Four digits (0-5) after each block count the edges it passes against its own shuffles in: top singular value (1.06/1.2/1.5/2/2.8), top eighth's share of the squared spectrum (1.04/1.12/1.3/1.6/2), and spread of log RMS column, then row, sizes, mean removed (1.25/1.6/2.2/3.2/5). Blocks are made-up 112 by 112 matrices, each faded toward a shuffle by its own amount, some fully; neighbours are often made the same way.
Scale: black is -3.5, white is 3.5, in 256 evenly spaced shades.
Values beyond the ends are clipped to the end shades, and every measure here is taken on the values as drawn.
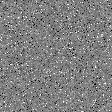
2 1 0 0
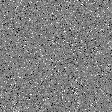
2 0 0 0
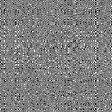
5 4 3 3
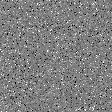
1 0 0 0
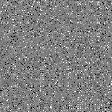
4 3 2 2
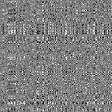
5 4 3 3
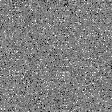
3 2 0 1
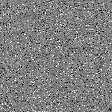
3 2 0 1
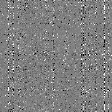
3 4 3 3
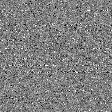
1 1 0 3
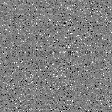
4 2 1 1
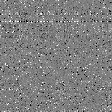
4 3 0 1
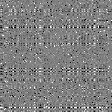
5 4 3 3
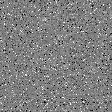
3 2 0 0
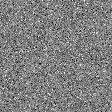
0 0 0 0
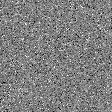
0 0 0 0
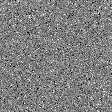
0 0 0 0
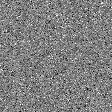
0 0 0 0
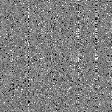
4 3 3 1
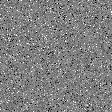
0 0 0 0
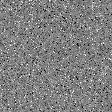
2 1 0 0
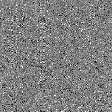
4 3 2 1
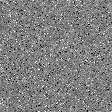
0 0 0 0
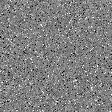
2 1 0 0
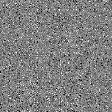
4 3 2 1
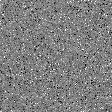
2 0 0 0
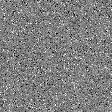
3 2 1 0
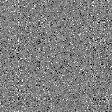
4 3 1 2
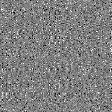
4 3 2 2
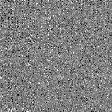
3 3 2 1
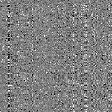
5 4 3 2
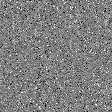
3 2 0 0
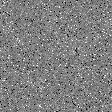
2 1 0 0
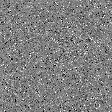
2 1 0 1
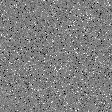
0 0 0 0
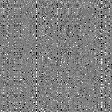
5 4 3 2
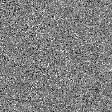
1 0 2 0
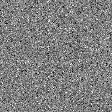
0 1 2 0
